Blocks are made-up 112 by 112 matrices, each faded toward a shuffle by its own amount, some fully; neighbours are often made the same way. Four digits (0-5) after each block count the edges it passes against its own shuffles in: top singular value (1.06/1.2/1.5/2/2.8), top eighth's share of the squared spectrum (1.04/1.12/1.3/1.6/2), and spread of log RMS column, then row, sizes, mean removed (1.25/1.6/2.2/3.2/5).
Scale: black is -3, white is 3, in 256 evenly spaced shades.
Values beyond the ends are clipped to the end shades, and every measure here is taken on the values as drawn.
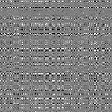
5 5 4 5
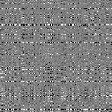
5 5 3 4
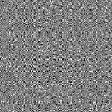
5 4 3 3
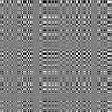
5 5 5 5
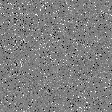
3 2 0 0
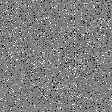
3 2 1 0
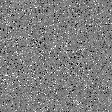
2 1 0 0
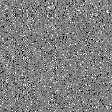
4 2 1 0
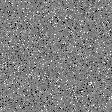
0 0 0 0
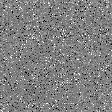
3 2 1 1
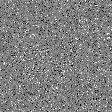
2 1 0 0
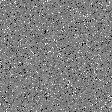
0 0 0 0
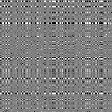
5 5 4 4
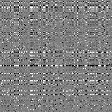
5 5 3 4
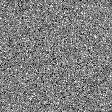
1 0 0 0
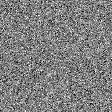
0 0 0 0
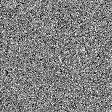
2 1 0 0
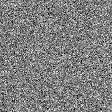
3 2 0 0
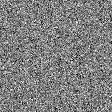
2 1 0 0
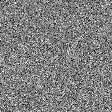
2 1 0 0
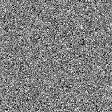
3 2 0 1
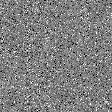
0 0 2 0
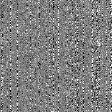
2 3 4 0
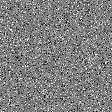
0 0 0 0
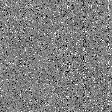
1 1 2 0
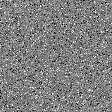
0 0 1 0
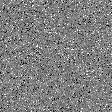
0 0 0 0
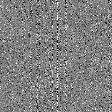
2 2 3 0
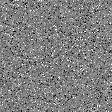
0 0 0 0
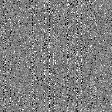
2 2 3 0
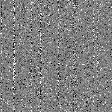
2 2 3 0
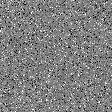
0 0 0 0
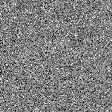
3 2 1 0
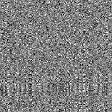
4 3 2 2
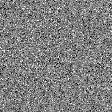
3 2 1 1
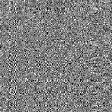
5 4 3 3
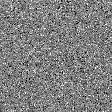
2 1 0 0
